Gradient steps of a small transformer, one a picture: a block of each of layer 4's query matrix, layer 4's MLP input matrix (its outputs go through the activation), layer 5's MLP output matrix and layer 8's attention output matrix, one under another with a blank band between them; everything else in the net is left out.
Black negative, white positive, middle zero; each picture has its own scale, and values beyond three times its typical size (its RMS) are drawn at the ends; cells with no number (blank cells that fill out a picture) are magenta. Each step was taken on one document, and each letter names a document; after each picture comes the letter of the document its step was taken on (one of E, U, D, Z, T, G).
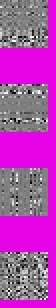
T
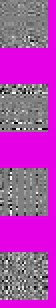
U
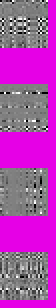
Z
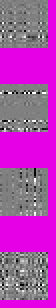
Z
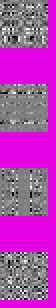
T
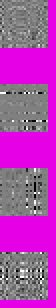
Z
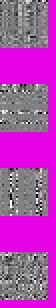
U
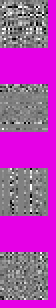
U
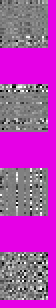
U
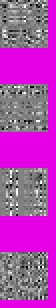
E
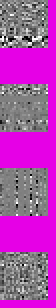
E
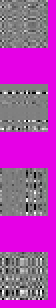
Z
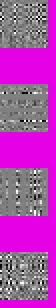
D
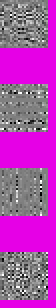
T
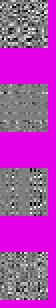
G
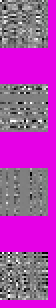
D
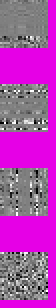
T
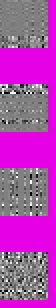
U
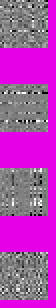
G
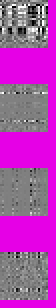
G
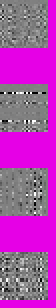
Z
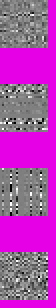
T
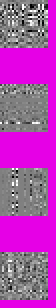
E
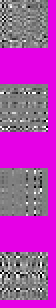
Z
